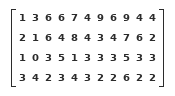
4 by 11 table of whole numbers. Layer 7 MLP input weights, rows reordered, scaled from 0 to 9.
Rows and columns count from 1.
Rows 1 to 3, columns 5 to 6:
7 4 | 8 4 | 1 3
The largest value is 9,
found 2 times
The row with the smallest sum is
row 3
